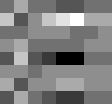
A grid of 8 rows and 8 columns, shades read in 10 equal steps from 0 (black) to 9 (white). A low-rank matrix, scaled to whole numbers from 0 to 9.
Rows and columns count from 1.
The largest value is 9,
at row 2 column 6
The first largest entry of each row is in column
2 6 3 2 2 1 1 2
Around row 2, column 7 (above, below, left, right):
4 4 9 6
